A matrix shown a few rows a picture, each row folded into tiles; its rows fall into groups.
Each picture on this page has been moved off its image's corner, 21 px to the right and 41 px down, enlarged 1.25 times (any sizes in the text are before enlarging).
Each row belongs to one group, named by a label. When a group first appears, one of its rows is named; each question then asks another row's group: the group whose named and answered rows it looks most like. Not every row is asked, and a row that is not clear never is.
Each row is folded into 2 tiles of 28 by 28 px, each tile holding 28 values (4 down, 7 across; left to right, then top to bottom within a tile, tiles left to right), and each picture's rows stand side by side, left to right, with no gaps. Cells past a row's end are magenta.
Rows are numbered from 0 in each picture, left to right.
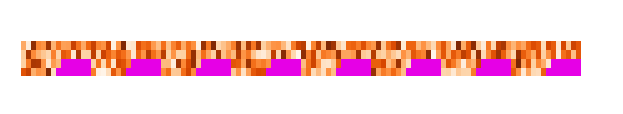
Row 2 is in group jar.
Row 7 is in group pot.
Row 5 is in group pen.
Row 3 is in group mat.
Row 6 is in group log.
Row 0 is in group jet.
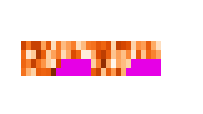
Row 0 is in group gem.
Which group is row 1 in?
jet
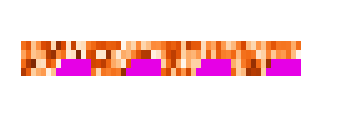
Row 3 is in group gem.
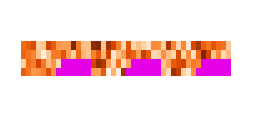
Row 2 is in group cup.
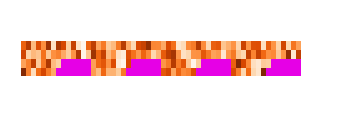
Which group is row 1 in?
log
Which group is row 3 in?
pot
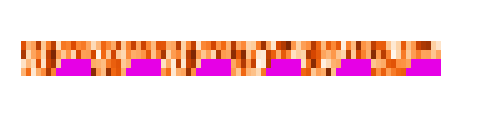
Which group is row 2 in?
jar
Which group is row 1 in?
gem
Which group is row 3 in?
log
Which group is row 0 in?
jar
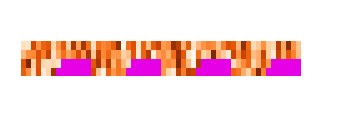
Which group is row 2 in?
gem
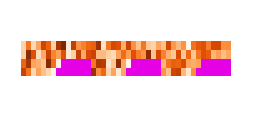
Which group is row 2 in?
cup
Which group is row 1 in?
pen
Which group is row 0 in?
pot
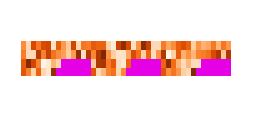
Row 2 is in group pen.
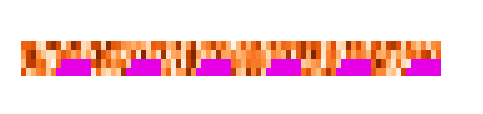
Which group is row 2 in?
jar
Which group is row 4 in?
jar
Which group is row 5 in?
pen
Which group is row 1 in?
mat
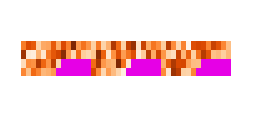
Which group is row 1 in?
pot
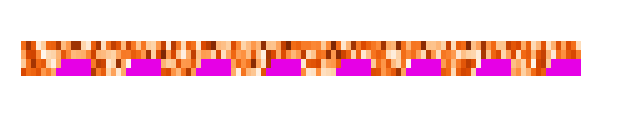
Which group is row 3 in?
log
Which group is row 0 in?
jet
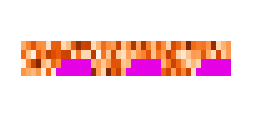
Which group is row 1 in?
gem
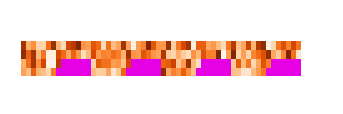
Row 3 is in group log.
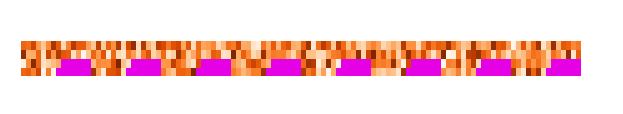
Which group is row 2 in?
gem
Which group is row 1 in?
gem
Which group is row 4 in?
pen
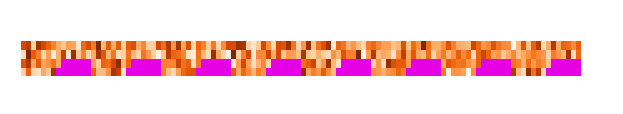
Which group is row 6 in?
cup
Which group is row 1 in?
gem
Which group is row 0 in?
mat
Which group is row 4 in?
pen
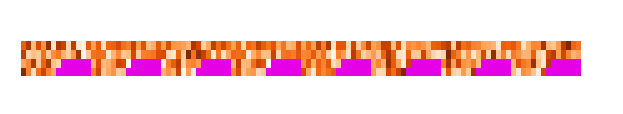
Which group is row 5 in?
gem
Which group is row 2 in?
cup
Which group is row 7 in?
log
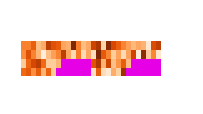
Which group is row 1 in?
mat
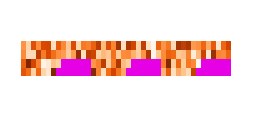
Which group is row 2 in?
mat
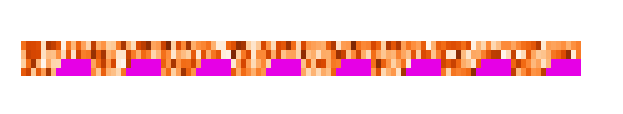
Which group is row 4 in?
log
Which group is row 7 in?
pen
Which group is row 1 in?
log
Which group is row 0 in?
jet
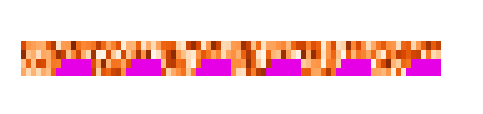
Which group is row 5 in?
cup
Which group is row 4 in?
jar
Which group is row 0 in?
log
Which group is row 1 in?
pen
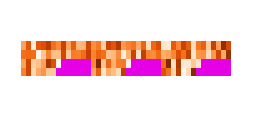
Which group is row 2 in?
pot
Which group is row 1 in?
mat
